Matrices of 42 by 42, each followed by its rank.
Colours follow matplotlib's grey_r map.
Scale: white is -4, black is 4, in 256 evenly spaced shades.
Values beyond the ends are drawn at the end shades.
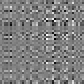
two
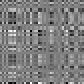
two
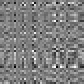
three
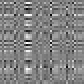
two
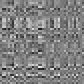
three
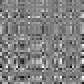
three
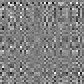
three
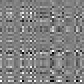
two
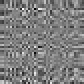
three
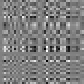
two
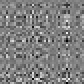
three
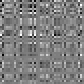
two
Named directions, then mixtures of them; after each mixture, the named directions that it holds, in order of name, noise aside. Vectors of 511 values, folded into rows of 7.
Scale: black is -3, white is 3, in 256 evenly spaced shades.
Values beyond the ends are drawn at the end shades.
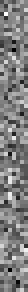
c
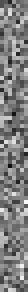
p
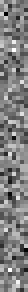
c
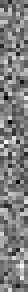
c, p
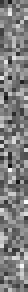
c, p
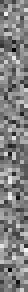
c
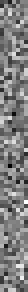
p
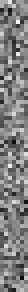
p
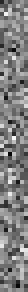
c, p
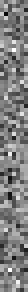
c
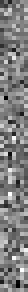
c, p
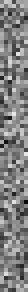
p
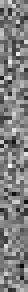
p
